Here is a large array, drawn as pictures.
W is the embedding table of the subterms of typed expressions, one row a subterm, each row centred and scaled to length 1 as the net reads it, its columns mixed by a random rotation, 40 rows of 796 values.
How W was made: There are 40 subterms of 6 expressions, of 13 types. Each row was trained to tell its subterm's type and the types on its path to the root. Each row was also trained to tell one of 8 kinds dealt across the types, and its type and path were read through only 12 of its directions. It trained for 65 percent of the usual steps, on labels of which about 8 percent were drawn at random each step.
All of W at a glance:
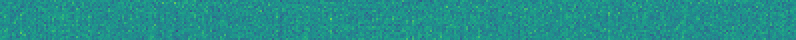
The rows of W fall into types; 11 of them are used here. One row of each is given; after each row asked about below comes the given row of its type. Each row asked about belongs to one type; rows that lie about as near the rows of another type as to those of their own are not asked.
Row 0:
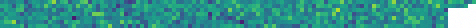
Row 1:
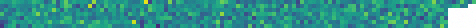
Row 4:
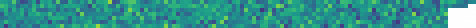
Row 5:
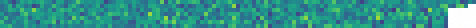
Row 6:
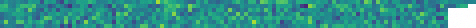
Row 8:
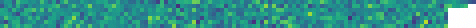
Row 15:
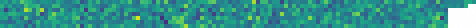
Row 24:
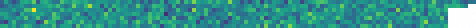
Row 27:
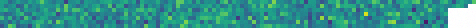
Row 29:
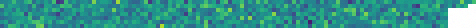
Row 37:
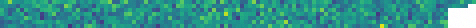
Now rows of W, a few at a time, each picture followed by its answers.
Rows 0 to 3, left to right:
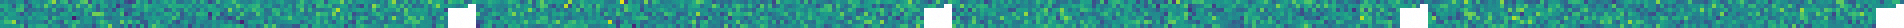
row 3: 5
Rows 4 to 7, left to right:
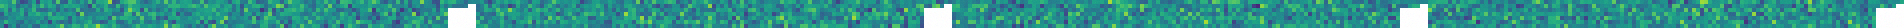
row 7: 37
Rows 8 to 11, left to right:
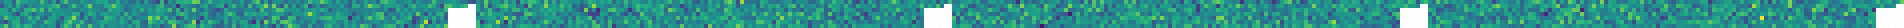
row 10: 27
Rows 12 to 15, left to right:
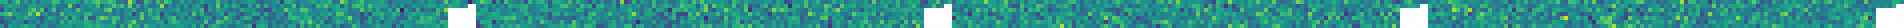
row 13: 0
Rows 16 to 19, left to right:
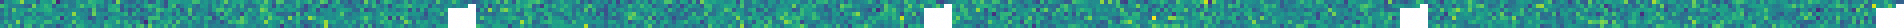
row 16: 29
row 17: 24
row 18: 15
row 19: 5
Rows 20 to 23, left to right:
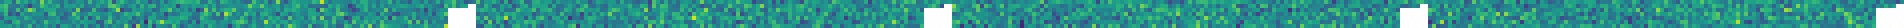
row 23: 0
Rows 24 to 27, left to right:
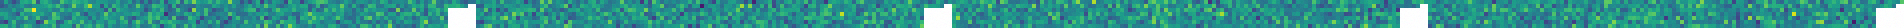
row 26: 37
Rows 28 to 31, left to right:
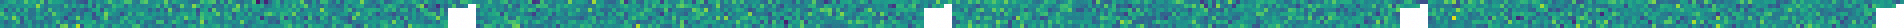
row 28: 37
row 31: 1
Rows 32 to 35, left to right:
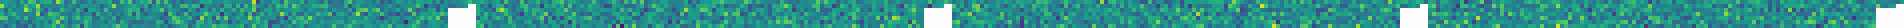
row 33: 0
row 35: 29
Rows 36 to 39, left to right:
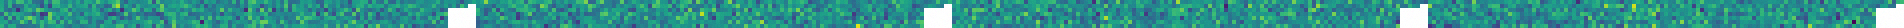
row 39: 4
